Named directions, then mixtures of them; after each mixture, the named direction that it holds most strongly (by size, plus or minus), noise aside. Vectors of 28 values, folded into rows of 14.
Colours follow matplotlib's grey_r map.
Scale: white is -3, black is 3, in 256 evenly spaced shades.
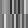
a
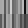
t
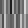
a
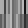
t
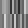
a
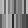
t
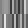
a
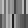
t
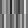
a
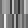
a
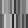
a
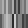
a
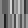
a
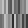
a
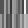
t
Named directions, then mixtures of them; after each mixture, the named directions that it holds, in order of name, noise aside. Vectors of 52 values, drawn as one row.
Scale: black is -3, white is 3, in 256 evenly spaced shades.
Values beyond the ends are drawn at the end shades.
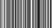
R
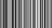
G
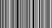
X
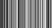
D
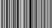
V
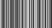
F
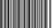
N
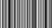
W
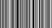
X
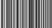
F, G, V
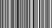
X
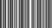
V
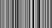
F, R, X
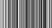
D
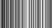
D, F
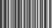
G, N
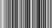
D, R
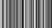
F, G, N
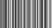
G, N
